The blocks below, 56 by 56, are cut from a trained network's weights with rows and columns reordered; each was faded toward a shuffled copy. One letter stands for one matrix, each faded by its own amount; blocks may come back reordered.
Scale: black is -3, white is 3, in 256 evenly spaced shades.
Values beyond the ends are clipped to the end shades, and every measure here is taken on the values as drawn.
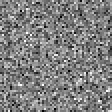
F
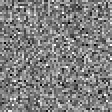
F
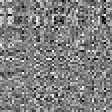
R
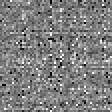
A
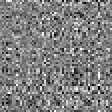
R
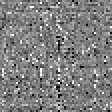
A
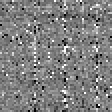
A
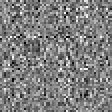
R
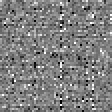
A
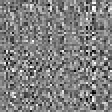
R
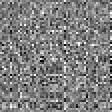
R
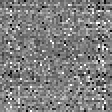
A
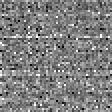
A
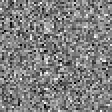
F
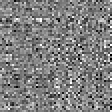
R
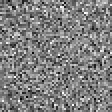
F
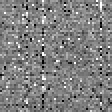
A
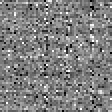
A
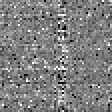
A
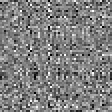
R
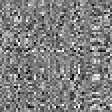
R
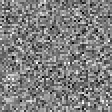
F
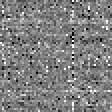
A
